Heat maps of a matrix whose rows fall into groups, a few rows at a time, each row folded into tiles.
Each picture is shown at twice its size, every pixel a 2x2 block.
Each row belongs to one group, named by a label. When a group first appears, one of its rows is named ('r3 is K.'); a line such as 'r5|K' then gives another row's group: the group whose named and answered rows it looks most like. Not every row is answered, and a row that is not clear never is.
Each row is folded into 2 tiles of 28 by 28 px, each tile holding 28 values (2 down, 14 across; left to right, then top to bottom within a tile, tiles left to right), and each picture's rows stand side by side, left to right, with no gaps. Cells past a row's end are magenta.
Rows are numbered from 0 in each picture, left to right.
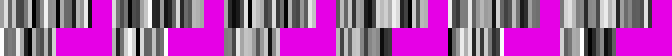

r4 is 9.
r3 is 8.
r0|8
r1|9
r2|9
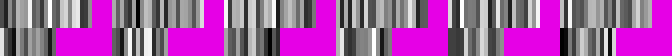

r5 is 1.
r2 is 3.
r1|1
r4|9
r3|3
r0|3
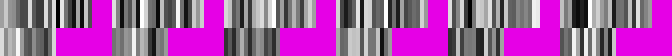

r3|9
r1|9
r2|9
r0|8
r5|1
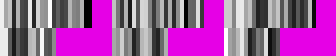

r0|3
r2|8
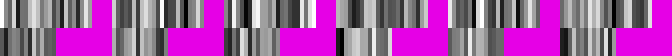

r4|9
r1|9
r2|1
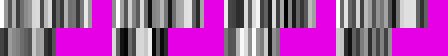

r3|3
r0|9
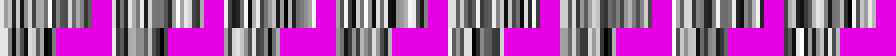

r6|8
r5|9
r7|1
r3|3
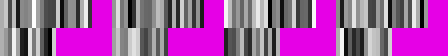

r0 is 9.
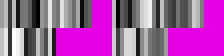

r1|9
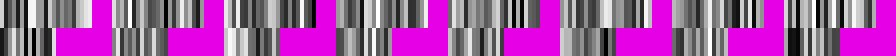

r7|3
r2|8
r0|9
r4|8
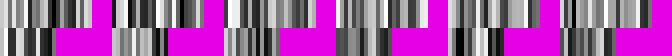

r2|8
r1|8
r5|3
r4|3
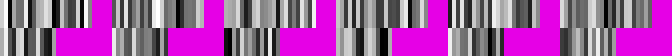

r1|8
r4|8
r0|8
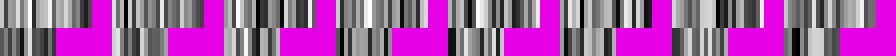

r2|8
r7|3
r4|1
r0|3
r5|3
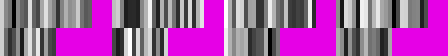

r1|1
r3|3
